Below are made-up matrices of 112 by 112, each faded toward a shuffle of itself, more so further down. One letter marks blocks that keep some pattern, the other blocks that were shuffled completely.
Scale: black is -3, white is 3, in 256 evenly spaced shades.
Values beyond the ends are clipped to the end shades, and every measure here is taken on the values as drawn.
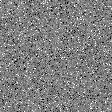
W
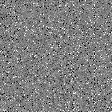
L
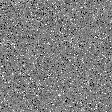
W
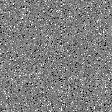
L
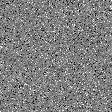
W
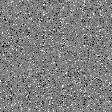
L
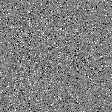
L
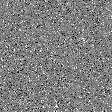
W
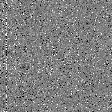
L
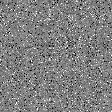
L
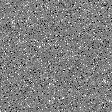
W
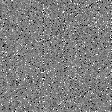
L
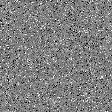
L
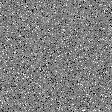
W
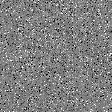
L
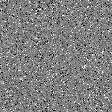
L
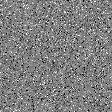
L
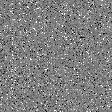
L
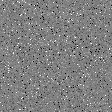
W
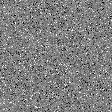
W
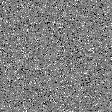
L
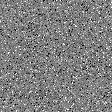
W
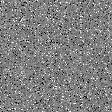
L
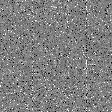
L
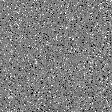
L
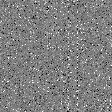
L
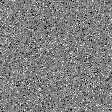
W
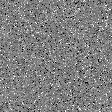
W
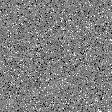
L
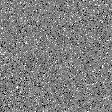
L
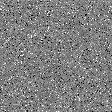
W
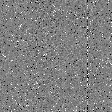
L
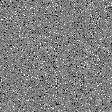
L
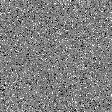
L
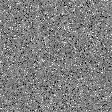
W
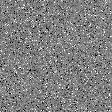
L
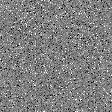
L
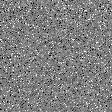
W
